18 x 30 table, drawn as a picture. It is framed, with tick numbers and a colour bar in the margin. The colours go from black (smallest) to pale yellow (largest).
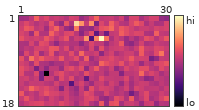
There are no regular stripes. No row or column stands out. The grain is fine, like static. The halves do not mirror each other. Values change most from cell to cell in the top middle. An odd patch, rougher than its surroundings, sits in the top middle.
